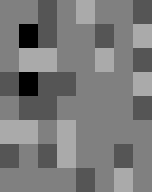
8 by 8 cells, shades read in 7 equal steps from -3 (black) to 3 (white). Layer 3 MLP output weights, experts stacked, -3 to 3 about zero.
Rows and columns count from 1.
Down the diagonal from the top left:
0 -3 1 -1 0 0 -1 0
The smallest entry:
-3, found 2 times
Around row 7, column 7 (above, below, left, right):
0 1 0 0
